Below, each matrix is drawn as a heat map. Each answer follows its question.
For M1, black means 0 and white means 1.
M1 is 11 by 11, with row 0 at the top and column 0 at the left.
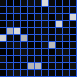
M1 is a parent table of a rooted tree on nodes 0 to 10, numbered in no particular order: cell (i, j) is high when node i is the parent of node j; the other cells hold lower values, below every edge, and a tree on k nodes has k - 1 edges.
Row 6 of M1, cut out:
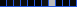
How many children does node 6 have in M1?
1
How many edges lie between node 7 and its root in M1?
4
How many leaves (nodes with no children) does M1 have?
4
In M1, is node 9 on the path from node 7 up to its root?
yes
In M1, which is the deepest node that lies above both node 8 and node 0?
5
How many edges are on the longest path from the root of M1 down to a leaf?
4
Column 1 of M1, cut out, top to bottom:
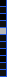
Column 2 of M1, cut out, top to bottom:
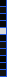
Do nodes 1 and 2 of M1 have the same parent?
yes
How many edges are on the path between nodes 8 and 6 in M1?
4
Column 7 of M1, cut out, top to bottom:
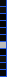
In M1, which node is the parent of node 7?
6
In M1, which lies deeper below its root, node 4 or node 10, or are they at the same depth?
node 10
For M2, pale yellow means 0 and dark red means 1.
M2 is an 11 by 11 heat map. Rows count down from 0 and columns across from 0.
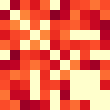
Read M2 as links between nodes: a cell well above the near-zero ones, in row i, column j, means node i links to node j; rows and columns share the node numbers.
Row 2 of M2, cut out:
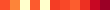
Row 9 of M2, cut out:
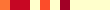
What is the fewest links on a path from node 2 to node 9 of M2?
1
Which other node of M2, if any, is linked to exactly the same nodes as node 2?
node 4
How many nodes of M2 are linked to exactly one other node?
0
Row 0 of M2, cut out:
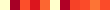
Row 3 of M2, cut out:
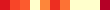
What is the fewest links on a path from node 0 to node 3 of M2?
1
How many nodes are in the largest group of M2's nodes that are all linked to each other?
6
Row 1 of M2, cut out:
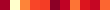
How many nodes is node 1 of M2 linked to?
10
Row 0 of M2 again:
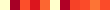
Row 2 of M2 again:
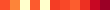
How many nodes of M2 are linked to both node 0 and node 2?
7
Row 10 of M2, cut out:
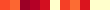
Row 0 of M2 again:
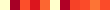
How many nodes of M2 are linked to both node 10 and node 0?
7
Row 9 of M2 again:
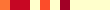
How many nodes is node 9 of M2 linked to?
5
